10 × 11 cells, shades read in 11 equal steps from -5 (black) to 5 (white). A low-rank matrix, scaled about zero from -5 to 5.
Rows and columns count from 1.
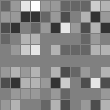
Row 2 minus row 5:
1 0 -6 -7 -1 -1 -1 1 3 -5 -1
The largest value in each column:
1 2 4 5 1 2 4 1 2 4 2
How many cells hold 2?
17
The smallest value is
-3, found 8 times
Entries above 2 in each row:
3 0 1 0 2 0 0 2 0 0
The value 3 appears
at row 1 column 10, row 5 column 3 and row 8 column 7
